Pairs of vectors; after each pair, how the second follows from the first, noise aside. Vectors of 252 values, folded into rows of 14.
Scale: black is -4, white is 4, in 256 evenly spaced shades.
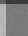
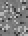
shuffled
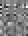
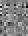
negated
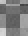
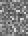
shuffled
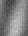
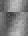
wrapped around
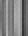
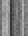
wrapped around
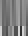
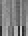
negated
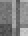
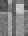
wrapped around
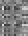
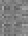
shrunk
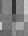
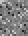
shuffled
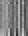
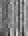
negated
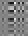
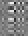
negated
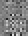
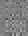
shrunk
